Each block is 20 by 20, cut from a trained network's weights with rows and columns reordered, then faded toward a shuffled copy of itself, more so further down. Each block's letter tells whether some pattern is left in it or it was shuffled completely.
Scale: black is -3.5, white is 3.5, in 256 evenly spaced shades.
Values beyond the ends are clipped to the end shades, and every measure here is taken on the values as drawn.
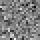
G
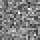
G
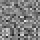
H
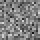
G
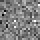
G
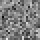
G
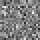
H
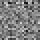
H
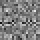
H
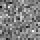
G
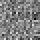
H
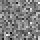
G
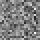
H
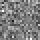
H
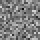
G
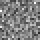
G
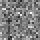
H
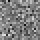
G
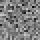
G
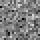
G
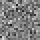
G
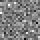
G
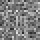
H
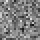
G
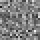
H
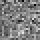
H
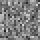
H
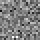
G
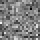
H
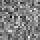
H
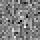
G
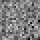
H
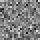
G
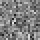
H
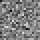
G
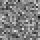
G
